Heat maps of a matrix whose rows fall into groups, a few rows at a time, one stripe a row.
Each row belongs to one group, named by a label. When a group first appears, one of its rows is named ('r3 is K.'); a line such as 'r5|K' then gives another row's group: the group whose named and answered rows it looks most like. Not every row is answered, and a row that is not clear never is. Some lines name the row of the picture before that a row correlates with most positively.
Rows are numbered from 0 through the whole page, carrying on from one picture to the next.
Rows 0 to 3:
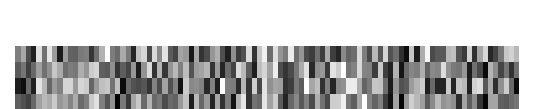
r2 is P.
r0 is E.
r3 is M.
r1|M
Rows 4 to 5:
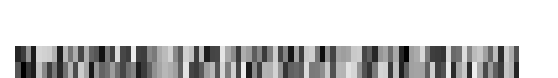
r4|P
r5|P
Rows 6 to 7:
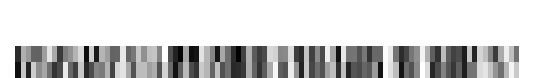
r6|E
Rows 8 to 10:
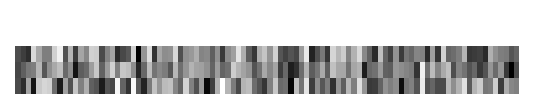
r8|M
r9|M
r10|P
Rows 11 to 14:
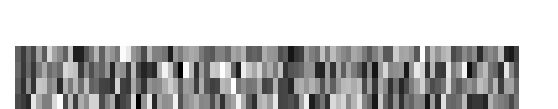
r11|M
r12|P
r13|P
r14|M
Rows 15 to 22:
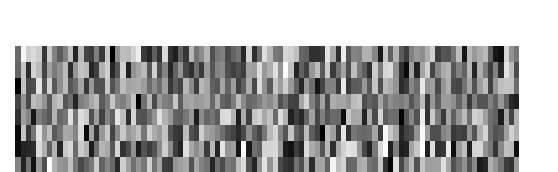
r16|E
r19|P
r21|P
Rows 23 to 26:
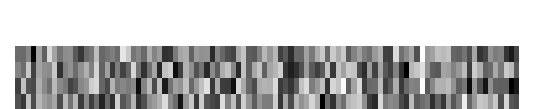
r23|M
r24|P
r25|M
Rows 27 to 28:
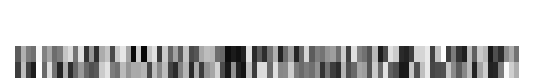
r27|E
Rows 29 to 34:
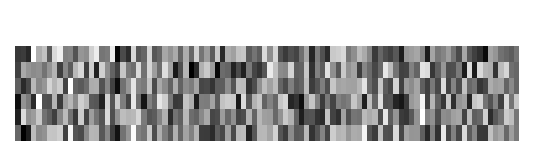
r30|E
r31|M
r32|P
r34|M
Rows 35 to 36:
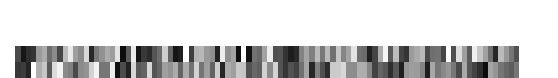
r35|P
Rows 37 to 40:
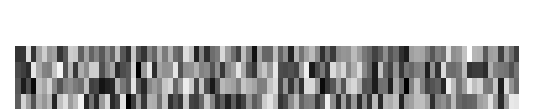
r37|P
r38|M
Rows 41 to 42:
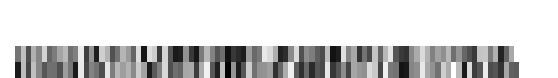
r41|E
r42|E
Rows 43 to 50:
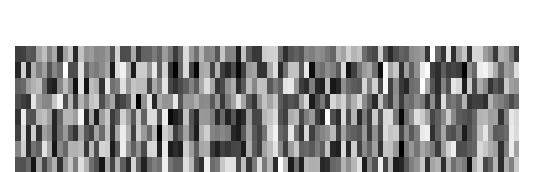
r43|P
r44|E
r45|E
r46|M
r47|E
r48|E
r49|E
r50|P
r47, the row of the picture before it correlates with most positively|41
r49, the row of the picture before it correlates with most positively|41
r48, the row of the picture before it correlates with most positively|41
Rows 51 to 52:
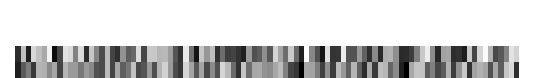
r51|E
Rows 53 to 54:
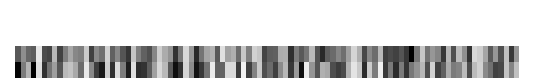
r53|P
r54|P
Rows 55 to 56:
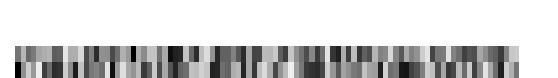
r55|E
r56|E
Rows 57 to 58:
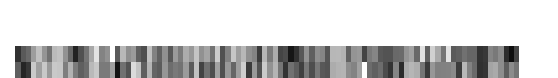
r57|M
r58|M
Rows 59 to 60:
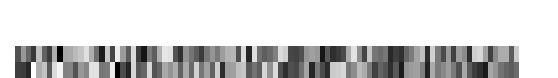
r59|P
